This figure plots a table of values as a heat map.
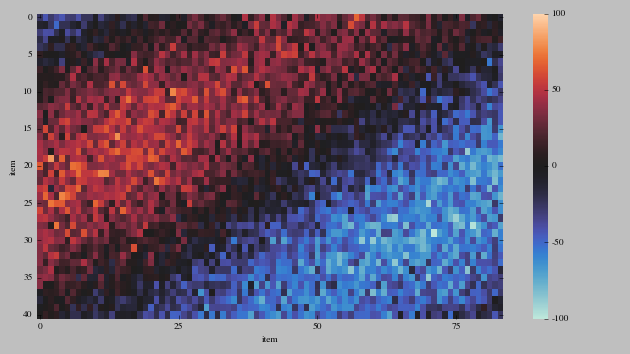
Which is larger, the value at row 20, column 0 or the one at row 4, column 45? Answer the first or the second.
the first
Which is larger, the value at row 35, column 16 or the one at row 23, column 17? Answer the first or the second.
the second
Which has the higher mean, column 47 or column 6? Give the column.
6
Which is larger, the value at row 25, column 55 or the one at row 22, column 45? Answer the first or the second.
the second
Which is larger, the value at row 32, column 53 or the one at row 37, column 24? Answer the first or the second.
the second
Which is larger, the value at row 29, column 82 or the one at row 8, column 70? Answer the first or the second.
the second
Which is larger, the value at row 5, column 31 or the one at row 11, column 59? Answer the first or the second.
the first
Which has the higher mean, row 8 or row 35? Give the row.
8
